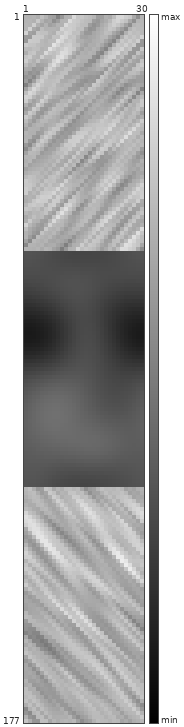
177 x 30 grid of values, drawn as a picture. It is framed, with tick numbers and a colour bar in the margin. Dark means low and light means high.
It is made of 3 by 1 panels. Panel 1,1: high, slanting up to the right. Panel 2,1: low, smooth. Panel 3,1: high, slanting down to the right.
